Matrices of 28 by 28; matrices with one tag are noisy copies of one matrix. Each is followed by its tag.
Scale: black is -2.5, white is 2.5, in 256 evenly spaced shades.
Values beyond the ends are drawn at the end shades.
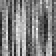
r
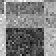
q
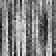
r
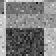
q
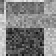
q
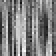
r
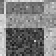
q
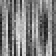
r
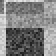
q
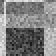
q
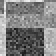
q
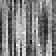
r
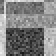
q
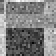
q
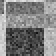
q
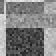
q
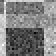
q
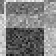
q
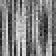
r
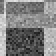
q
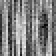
r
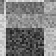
q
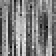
r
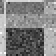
q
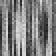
r
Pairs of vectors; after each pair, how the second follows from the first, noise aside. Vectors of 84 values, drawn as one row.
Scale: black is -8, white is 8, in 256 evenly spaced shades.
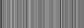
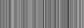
wrapped around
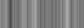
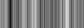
scaled up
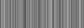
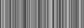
scaled up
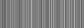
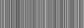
wrapped around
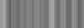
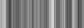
scaled up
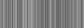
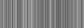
copied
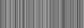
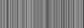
wrapped around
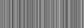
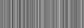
copied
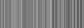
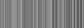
copied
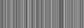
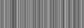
wrapped around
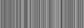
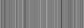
partly zeroed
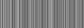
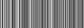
scaled up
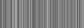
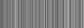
wrapped around
